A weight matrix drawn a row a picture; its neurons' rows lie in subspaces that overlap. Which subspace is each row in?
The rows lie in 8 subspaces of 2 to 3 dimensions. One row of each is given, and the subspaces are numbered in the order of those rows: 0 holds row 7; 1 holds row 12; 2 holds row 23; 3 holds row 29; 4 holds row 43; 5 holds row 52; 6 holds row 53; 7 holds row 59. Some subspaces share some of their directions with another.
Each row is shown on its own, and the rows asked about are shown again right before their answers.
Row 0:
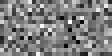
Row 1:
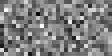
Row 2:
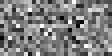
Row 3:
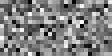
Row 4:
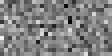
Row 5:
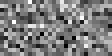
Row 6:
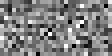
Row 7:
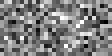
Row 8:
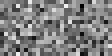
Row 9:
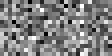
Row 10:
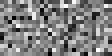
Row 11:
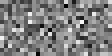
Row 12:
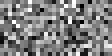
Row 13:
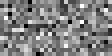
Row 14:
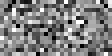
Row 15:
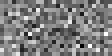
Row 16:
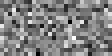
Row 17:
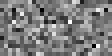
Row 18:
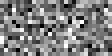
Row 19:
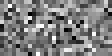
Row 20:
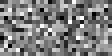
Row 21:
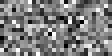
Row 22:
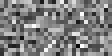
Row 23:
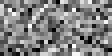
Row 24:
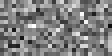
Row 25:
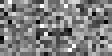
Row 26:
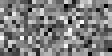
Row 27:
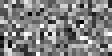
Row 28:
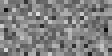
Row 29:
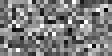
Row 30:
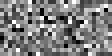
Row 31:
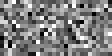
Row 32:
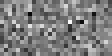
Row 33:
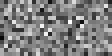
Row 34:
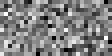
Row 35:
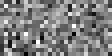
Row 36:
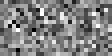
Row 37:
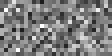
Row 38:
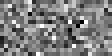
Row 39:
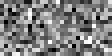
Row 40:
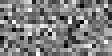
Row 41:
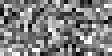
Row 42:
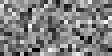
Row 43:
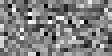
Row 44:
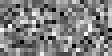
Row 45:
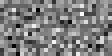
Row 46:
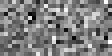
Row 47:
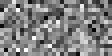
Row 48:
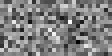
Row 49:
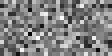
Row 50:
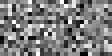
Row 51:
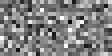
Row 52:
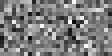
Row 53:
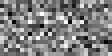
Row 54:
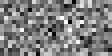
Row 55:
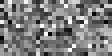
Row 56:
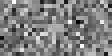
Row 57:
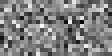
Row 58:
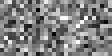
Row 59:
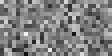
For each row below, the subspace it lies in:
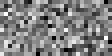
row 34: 4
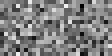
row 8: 1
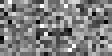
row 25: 0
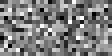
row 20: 4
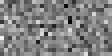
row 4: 0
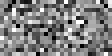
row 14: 6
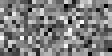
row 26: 2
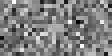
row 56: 6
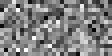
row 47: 1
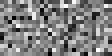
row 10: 4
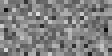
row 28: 5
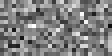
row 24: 6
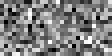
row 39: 2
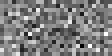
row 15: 6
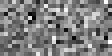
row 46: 4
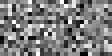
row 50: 1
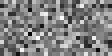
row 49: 6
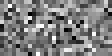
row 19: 4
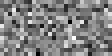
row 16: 4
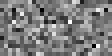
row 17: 3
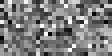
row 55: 0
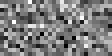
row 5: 6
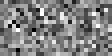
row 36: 3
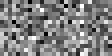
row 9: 1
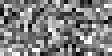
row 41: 2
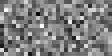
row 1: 5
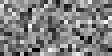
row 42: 2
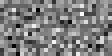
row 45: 6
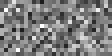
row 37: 1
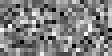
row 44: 3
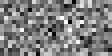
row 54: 2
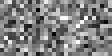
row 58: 0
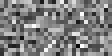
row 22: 6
